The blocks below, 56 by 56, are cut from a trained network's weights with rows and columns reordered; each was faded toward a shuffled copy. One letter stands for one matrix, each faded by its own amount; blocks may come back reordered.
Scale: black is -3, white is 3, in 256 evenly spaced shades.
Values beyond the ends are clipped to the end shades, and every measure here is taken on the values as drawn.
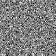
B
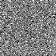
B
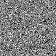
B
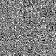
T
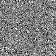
T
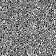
T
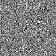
T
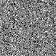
T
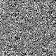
B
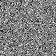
B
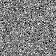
B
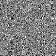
T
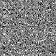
T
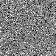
B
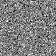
B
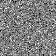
B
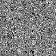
T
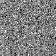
T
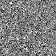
B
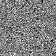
B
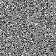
T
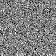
B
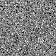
B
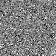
B
